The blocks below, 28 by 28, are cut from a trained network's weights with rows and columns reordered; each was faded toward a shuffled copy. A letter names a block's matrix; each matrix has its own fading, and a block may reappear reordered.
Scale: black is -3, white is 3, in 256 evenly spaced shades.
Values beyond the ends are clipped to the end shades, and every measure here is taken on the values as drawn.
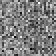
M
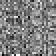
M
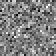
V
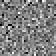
V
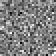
V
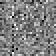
V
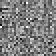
M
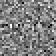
V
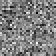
V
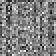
M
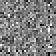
V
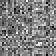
M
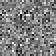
V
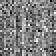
M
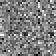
V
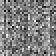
M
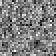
V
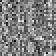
M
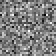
V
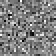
V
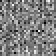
M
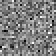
V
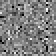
V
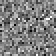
V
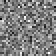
V
